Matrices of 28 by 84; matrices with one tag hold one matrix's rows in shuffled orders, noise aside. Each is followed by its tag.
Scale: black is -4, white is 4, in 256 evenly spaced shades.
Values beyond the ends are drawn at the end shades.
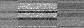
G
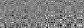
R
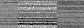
G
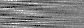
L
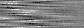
L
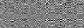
R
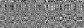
R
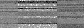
G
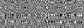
R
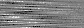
L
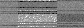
G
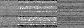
G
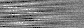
L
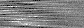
L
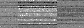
G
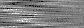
L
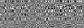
R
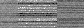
G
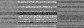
G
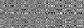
R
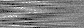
L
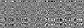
R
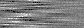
L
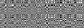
R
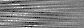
L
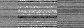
G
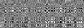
R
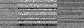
G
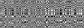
R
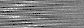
L
